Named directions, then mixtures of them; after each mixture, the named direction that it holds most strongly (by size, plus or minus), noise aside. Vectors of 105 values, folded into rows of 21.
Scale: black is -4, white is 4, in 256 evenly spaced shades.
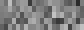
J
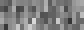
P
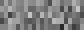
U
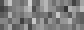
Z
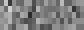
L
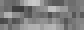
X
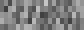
P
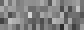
U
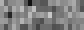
X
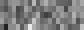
P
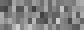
P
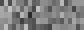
L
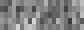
P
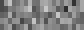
Z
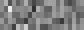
L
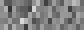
Z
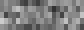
X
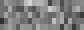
U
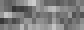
X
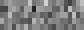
Z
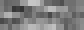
X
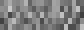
U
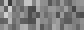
L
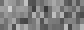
J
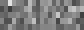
Z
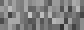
U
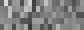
L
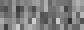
P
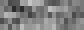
X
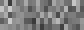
U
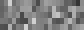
J
